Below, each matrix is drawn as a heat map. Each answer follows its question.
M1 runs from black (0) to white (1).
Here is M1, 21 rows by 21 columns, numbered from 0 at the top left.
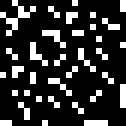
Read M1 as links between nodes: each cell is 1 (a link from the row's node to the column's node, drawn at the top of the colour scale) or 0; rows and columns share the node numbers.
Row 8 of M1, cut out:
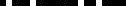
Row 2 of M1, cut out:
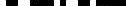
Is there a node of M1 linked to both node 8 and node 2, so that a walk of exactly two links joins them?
no
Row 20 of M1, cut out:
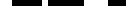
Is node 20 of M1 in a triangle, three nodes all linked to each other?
yes
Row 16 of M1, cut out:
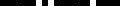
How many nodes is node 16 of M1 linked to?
4
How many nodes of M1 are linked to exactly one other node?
1
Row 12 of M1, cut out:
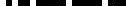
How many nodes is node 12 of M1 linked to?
5
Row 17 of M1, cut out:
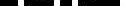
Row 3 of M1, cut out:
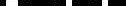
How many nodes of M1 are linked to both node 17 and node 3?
0
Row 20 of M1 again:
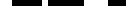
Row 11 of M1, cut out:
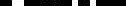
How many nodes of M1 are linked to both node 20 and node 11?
1
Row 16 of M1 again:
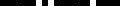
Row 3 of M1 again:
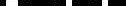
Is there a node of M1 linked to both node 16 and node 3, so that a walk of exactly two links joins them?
no
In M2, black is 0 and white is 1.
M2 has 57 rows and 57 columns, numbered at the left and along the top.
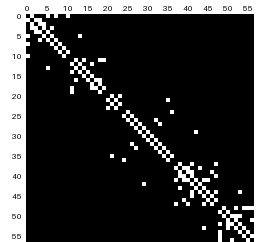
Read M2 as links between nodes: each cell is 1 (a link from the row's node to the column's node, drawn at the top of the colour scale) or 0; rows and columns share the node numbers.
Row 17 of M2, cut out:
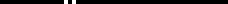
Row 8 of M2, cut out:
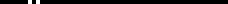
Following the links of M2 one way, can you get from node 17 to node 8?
yes
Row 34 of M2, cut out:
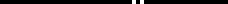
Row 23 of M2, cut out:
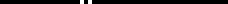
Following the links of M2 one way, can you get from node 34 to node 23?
yes
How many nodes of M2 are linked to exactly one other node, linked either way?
0
